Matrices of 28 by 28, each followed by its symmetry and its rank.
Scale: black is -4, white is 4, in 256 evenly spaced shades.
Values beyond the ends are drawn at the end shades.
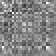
symmetric, rank three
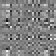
neither, rank three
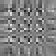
antisymmetric, rank two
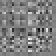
antisymmetric, rank two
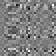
neither, rank three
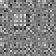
symmetric, rank three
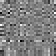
neither, rank three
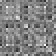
symmetric, rank three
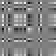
symmetric, rank one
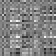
neither, rank three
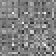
symmetric, rank three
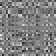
neither, rank three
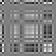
symmetric, rank one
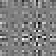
antisymmetric, rank two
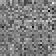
neither, rank five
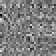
neither, rank five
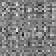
neither, rank five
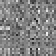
neither, rank five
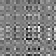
antisymmetric, rank two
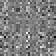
neither, rank five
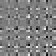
antisymmetric, rank two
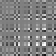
symmetric, rank one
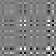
symmetric, rank one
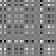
symmetric, rank one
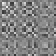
symmetric, rank three
